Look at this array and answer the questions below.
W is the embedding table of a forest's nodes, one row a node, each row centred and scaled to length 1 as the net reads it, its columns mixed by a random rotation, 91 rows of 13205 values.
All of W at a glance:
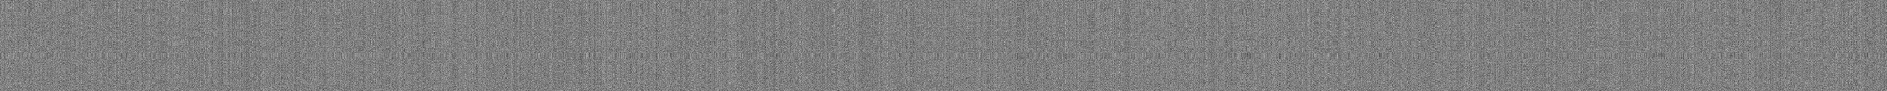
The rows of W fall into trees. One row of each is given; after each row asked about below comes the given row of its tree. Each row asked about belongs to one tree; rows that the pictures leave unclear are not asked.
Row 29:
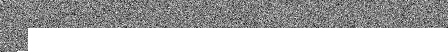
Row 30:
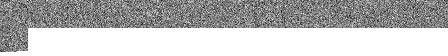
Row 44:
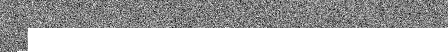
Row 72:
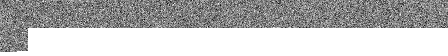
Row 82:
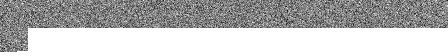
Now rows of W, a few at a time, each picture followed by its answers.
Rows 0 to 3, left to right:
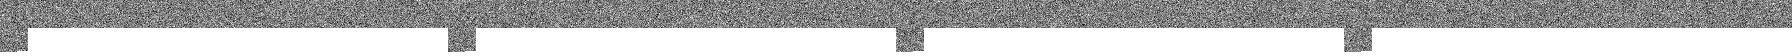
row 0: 44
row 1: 30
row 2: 72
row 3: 29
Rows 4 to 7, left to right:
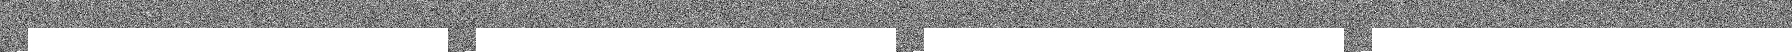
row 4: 30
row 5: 30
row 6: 29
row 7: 30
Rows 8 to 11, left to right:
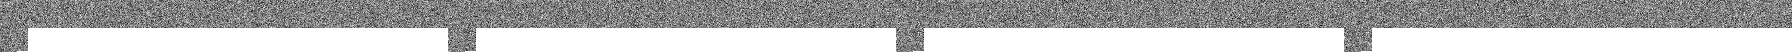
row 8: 30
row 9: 72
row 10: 72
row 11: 72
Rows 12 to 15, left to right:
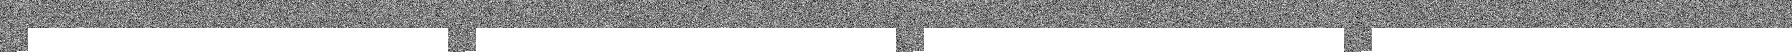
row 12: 82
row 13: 72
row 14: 82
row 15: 44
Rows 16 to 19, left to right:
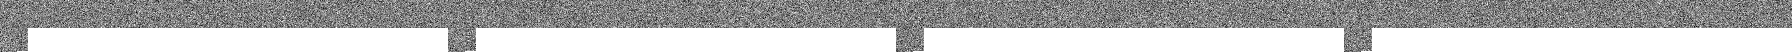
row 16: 29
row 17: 44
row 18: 30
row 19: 44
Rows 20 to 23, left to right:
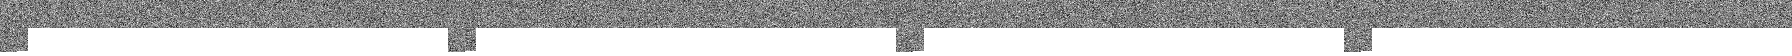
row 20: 30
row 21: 44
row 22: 82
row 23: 82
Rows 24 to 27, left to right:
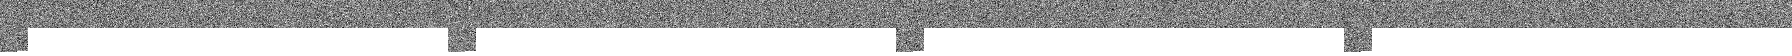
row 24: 44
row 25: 72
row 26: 72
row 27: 82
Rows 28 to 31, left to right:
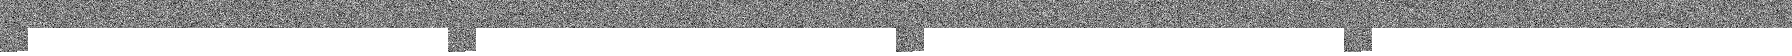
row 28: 44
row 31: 44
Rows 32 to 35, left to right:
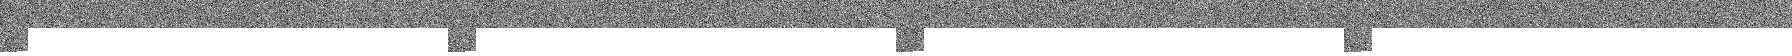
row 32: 82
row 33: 82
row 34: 72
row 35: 82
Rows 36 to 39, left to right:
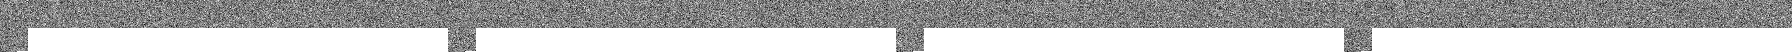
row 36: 30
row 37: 29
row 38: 29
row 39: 30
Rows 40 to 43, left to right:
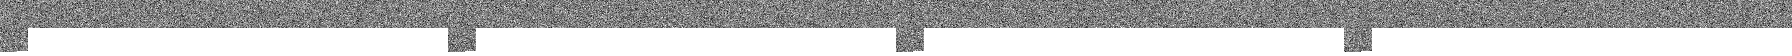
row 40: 72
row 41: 44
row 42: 44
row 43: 29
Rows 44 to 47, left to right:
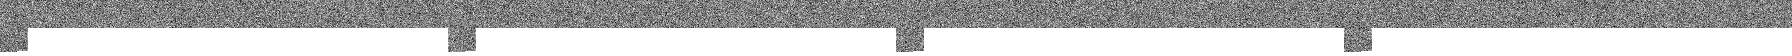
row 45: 29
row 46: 72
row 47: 44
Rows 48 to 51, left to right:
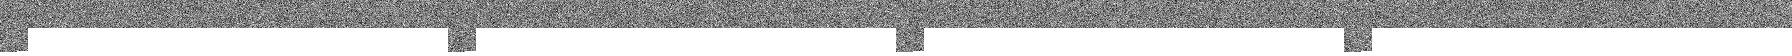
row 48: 82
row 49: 82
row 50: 72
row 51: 82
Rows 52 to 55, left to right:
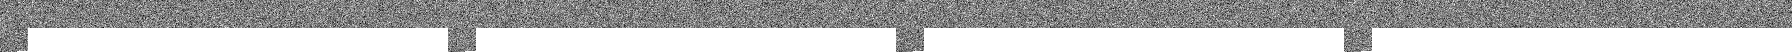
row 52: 44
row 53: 30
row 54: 30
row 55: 30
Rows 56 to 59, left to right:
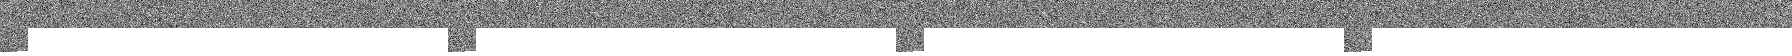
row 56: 30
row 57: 30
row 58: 30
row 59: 82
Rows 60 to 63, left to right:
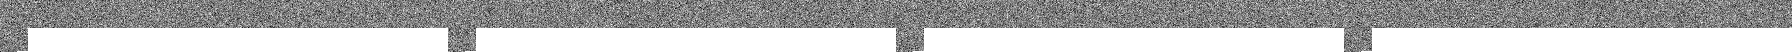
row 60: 44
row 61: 72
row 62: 82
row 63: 44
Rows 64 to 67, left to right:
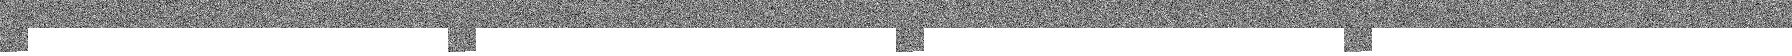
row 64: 72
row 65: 29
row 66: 30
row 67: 29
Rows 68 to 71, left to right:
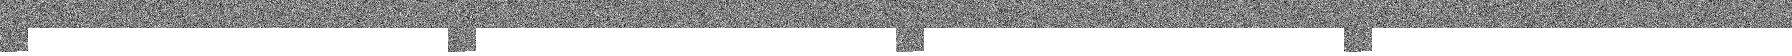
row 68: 72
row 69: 30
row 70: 29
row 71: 72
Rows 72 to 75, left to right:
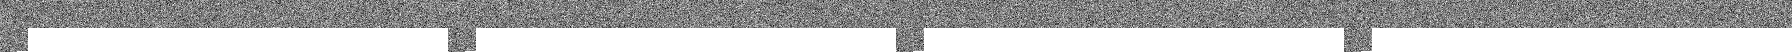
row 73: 30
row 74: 44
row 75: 30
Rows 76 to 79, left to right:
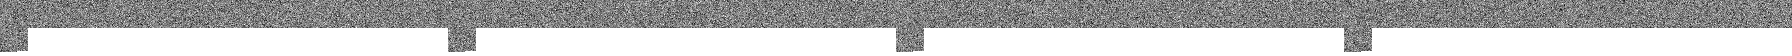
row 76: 44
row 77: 29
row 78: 29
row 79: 72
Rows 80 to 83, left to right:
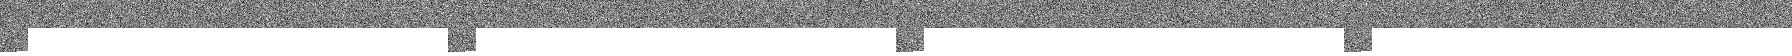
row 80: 82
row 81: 44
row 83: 82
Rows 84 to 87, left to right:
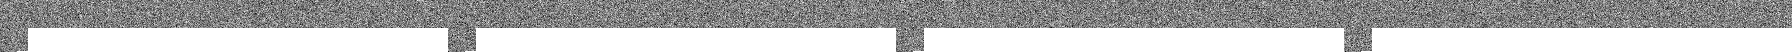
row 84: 30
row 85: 44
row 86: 30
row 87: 29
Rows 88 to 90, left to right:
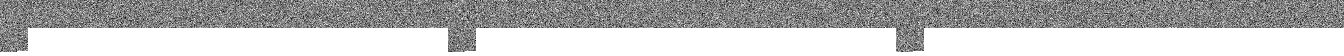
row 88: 44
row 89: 30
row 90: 72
